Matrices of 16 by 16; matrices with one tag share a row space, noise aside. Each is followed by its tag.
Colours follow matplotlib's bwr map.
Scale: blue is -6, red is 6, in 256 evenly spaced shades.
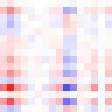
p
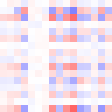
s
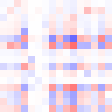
s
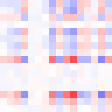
s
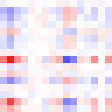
p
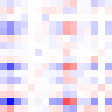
p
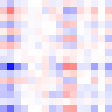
p
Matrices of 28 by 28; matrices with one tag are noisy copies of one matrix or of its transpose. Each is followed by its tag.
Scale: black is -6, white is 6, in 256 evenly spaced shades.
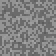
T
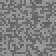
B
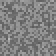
T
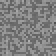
B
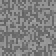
B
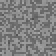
B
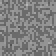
B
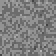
T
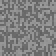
B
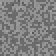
T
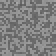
B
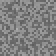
T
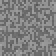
B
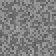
T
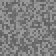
T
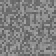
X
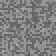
B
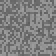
X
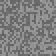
X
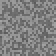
T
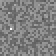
T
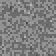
T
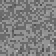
X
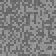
X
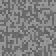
B
